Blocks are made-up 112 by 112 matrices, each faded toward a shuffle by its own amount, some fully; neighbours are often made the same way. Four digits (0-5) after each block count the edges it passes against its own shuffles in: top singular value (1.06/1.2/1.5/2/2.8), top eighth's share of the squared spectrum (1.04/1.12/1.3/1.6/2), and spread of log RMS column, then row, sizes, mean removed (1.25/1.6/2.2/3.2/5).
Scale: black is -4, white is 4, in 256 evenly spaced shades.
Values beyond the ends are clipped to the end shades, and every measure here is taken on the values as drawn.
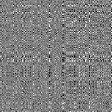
5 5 4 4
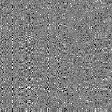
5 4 3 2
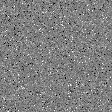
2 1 0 0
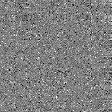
4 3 2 1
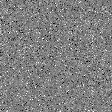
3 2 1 0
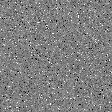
1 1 0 0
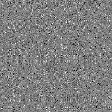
4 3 2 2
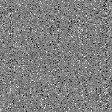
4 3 2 1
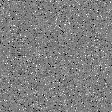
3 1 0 0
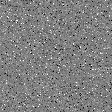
1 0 0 0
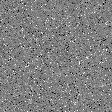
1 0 0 0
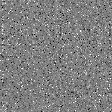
3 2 1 0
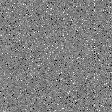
3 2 0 0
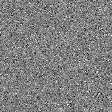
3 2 0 0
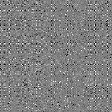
5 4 3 3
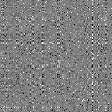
5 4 3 2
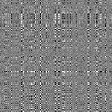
5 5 4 4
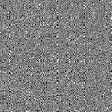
5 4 3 2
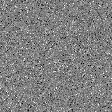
2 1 0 0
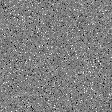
1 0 0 0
